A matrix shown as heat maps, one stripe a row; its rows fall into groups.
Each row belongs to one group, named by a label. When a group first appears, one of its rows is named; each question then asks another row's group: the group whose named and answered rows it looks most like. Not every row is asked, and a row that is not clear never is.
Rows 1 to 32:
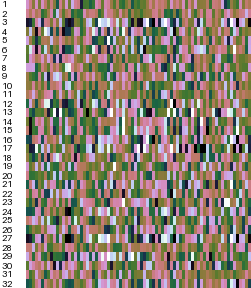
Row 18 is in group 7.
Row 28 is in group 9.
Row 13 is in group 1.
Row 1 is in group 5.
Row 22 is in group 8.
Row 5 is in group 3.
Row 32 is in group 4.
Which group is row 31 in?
8
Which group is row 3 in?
4
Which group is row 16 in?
4
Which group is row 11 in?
3
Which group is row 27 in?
4
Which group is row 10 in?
4
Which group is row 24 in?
4
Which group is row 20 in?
1
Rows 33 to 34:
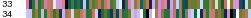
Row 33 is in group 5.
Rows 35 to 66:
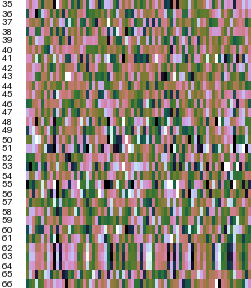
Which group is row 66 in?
5
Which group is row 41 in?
5
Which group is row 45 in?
9
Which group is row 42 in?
9
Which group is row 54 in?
3
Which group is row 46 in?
4
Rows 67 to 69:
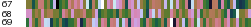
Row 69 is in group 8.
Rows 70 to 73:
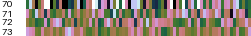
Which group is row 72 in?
7
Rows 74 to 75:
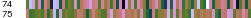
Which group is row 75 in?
1
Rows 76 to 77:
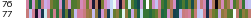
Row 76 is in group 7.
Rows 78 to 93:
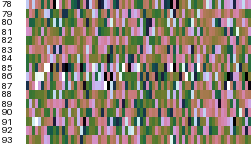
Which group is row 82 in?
4
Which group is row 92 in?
9
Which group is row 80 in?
1
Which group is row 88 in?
1
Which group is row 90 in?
8
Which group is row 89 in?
5
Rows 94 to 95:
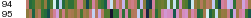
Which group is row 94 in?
1
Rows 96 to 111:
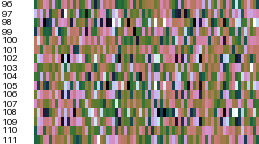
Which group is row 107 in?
3
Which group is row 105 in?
7
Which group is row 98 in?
7
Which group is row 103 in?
1
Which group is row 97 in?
9
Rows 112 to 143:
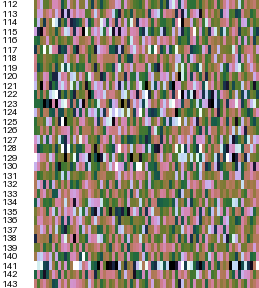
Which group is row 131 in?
1
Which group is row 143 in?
8
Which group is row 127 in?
5
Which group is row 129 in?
5
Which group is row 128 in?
1
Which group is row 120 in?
8
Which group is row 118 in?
7
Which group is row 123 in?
7
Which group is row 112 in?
3
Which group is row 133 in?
8
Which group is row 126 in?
4
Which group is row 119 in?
1
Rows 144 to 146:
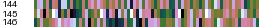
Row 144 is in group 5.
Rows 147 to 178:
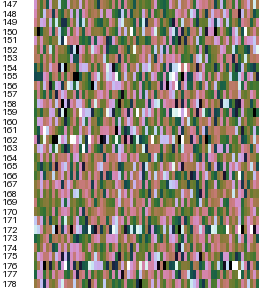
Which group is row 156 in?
3
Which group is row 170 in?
7
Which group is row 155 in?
4
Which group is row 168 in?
4
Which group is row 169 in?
1
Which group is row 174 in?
8
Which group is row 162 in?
8
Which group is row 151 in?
9
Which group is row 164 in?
4
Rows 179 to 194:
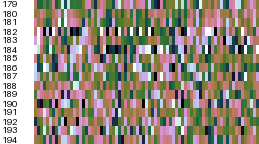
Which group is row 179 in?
1
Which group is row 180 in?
9
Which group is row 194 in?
7
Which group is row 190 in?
7
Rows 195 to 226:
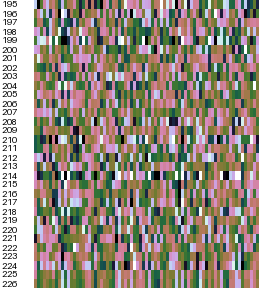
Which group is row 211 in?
4
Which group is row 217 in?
8
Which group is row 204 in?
9
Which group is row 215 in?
9
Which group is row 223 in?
3
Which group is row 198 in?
5
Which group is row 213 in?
8
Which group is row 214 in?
1
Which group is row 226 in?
1
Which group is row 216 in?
8
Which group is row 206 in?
8
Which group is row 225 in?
1
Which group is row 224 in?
3
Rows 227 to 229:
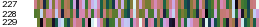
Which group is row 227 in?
3
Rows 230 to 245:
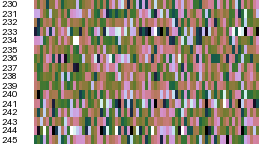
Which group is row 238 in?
1
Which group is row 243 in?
9
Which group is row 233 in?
4
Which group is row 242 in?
8
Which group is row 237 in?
4
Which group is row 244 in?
8
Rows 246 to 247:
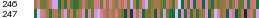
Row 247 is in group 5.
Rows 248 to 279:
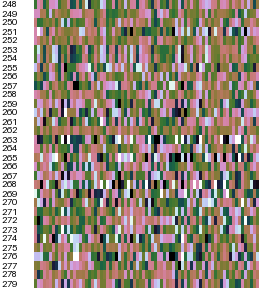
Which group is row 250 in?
1
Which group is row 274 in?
8
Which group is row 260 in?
9
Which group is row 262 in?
4
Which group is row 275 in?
4
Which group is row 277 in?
8
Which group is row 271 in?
1
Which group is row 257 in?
4
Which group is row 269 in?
5
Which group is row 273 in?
1
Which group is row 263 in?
1
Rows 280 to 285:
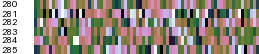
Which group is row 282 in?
3
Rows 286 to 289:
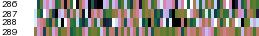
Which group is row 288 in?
9
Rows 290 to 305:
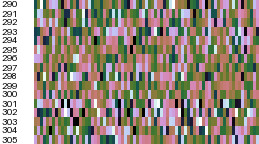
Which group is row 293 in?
4
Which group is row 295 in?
5
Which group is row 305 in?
3
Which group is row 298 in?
8
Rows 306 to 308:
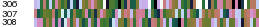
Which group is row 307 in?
1
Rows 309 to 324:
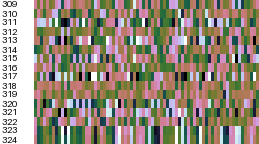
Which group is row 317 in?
9
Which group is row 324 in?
1
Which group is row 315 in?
3
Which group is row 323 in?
1
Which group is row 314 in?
4
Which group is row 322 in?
8
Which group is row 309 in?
3
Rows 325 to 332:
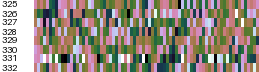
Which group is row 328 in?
9
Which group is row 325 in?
8
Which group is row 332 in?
5
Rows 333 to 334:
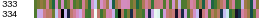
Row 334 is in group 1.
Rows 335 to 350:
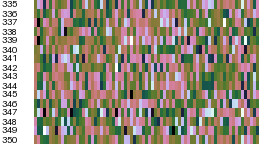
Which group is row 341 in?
7
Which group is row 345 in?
5
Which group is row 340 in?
4
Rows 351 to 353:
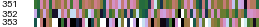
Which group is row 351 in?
4
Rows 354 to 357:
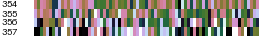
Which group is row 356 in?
7
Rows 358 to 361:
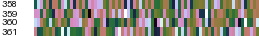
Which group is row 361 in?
1
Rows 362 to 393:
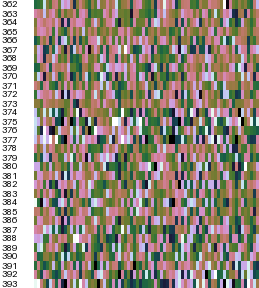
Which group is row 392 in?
7
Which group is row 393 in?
5
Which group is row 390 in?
1
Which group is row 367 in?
3
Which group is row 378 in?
5
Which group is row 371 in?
7
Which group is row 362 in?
5
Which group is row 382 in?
8
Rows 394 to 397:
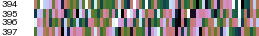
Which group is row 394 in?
3
